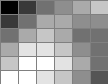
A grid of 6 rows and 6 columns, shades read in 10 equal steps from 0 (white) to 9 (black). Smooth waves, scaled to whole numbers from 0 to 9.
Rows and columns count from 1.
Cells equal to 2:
5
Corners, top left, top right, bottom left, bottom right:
9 2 0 6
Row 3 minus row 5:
3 3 2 2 2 0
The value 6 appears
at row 6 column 6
